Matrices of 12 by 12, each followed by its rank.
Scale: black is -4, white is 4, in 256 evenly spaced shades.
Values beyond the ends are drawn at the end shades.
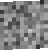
full rank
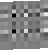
one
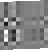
one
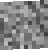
full rank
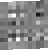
two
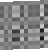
one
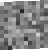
full rank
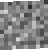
full rank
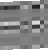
one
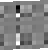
one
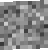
full rank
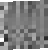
two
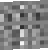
two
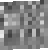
two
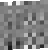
two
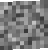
full rank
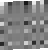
one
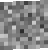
full rank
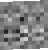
two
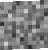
full rank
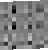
two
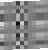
one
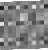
two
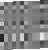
one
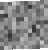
full rank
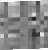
two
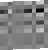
one
